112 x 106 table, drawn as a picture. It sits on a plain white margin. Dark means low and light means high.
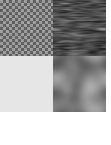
The table splits into 2 rows of 2 panels. Panel 1,1: middling, checkered, strong in contrast. Panel 1,2: low, streaked across. Panel 2,1: very high, flat. Panel 2,2: middling, smooth.
